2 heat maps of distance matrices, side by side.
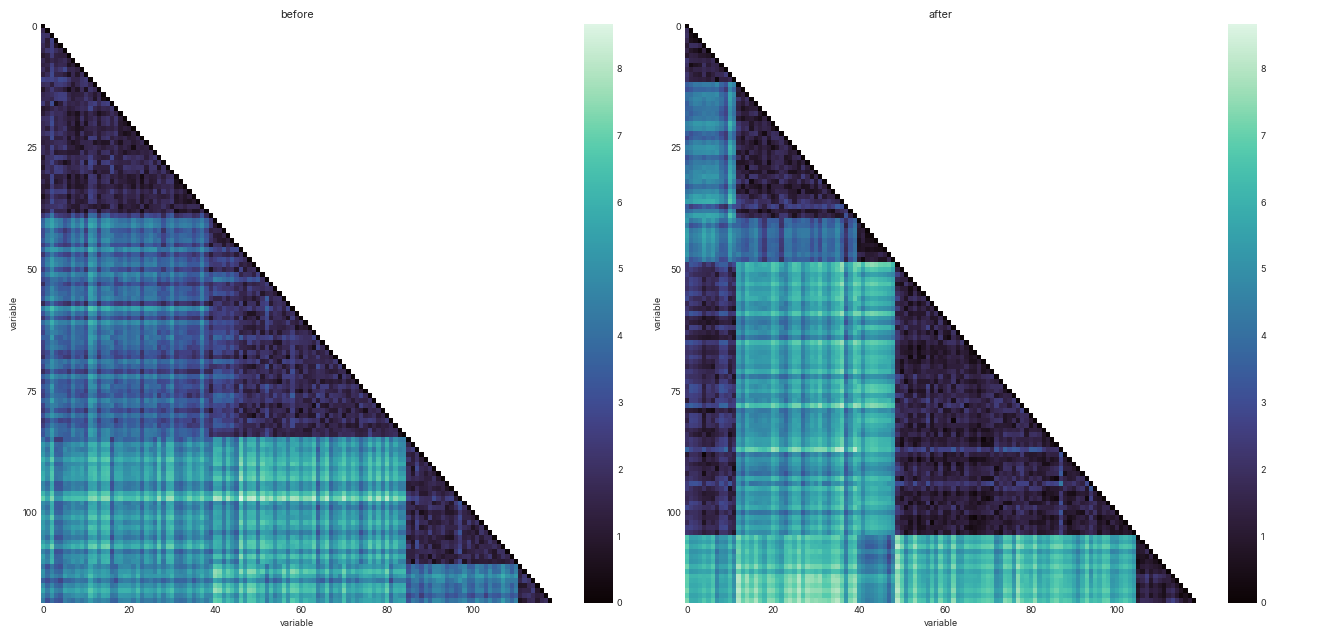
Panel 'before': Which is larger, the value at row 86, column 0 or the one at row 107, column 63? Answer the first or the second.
the second
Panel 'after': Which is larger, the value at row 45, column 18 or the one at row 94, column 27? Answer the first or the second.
the second
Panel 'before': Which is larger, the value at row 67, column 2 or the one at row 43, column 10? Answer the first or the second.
the first
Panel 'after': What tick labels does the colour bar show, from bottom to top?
0, 1, 2, 3, 4, 5, 6, 7, 8
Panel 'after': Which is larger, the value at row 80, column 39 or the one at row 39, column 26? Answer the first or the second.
the first
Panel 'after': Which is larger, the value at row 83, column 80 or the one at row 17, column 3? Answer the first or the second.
the second
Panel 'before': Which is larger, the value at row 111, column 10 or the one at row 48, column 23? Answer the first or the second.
the first
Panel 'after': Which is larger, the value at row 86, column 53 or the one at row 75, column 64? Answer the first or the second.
the second
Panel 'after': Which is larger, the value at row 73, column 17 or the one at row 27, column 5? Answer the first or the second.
the first
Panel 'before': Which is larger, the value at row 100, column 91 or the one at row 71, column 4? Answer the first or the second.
the second
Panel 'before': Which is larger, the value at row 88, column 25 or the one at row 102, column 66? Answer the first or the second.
the second
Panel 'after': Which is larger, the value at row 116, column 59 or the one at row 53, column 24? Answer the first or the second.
the first
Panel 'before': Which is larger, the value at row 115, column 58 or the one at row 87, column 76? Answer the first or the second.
the first
